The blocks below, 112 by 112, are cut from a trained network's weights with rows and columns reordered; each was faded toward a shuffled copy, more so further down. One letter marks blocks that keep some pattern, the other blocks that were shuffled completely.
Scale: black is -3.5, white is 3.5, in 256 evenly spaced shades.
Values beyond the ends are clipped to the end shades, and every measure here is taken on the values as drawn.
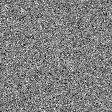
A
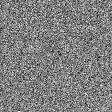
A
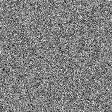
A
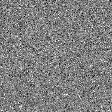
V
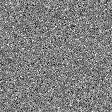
A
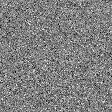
A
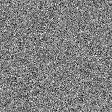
V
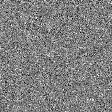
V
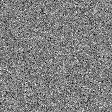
A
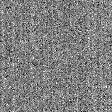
V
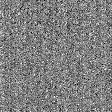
V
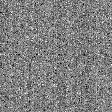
V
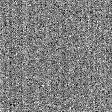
V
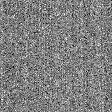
V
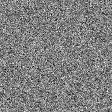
A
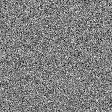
A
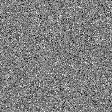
V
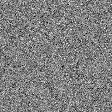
V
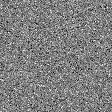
A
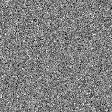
V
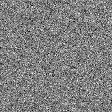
V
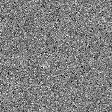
V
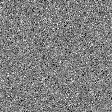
V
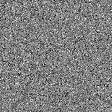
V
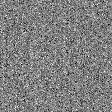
V
